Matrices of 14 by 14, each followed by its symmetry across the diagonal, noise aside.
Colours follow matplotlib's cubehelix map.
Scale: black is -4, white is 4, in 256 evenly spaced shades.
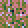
neither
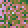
neither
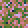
neither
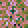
neither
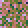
neither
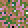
antisymmetric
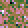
antisymmetric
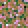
antisymmetric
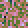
neither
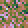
antisymmetric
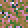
antisymmetric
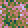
antisymmetric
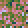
antisymmetric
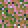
antisymmetric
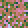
neither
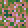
neither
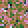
antisymmetric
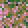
antisymmetric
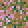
neither
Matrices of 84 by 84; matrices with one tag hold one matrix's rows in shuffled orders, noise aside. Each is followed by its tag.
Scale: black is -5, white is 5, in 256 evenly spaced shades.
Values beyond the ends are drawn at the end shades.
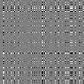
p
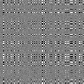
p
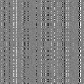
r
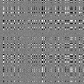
p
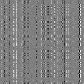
r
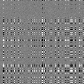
p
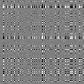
p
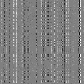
r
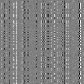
r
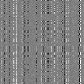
r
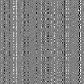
r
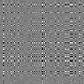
p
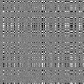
p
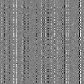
r
